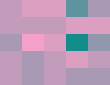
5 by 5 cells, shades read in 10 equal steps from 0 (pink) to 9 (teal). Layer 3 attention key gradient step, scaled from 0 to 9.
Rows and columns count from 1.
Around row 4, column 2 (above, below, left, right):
0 3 2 2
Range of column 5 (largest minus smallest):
3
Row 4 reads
2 3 2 1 2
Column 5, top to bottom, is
3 1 4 2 3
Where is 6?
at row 1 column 4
